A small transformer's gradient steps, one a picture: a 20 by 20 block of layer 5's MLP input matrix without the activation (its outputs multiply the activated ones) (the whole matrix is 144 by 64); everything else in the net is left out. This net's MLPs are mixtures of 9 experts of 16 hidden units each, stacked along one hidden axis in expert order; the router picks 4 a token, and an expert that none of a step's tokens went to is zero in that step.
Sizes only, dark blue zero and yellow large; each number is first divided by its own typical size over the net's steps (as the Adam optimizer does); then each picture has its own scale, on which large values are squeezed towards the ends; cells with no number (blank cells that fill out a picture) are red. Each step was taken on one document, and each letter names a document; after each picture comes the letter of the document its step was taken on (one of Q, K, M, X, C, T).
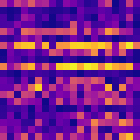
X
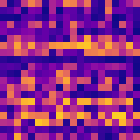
X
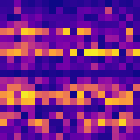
X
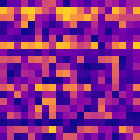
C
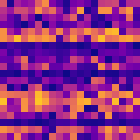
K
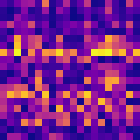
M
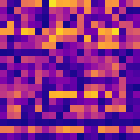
C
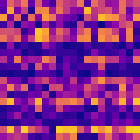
K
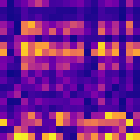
X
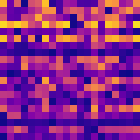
K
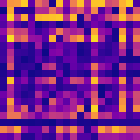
K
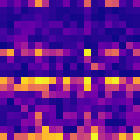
M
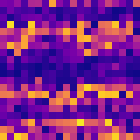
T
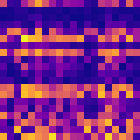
X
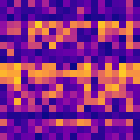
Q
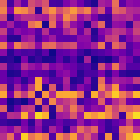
C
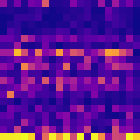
M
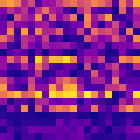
C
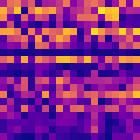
K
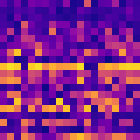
Q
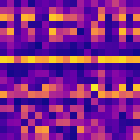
K
